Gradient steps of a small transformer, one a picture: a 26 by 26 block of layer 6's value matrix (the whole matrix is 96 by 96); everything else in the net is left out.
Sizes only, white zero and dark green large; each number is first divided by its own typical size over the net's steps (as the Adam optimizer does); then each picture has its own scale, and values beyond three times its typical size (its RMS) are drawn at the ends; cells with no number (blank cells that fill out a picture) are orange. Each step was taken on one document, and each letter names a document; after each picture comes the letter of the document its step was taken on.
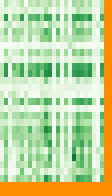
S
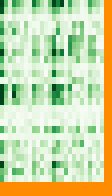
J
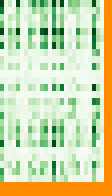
J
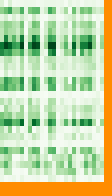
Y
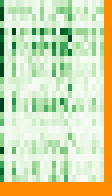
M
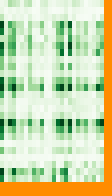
M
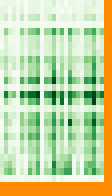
Y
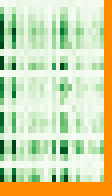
M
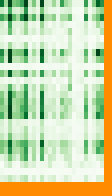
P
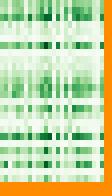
S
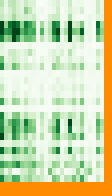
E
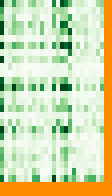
M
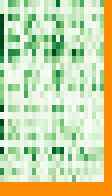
J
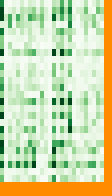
P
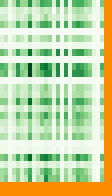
S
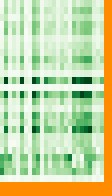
Y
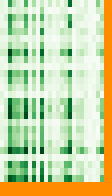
P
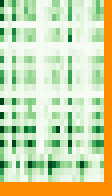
E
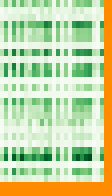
S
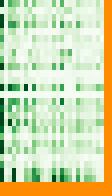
J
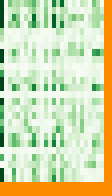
J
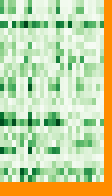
Y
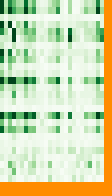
E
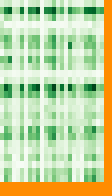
Y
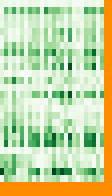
Y
